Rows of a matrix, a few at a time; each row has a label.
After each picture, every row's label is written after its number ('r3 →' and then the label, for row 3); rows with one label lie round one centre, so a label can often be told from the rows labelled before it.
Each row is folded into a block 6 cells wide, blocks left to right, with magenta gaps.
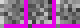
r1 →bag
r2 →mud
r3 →bag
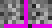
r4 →mud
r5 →mud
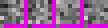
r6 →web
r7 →mud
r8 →bag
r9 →web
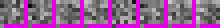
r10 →web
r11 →web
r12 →bag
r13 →bag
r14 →mud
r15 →web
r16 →bag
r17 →bag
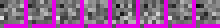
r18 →web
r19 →web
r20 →web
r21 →bag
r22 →mud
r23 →mud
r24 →web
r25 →web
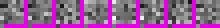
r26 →web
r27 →web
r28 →mud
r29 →bag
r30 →bag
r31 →web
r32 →mud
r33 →web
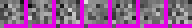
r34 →mud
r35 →web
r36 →mud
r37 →bag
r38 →mud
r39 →web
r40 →mud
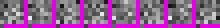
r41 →mud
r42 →web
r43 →mud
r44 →mud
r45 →web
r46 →mud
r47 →web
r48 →mud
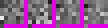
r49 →web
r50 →mud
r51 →web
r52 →web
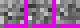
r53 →bag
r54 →web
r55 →bag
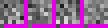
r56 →mud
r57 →web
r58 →mud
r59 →bag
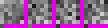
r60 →bag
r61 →mud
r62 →mud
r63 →mud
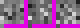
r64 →bag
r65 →web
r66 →mud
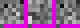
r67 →mud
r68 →bag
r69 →mud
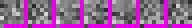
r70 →web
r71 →mud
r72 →bag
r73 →bag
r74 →bag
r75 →mud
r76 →mud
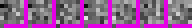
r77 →web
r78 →web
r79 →mud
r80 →web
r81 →bag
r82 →mud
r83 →bag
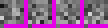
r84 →web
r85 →mud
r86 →bag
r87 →mud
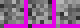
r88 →web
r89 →mud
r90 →bag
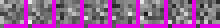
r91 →bag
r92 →bag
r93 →web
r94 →web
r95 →web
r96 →bag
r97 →mud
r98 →mud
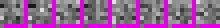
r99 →web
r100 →web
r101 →bag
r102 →web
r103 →bag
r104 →web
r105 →bag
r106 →bag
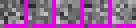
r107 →mud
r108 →web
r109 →bag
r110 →web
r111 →bag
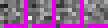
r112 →web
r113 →web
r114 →web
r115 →bag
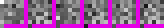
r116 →bag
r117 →mud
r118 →web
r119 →mud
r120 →mud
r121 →mud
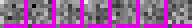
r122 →bag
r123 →mud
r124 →bag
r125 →bag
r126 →web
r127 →bag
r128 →mud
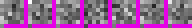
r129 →bag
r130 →bag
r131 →bag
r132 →mud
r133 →web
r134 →bag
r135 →bag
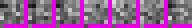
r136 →web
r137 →web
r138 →web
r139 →bag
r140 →bag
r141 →bag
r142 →web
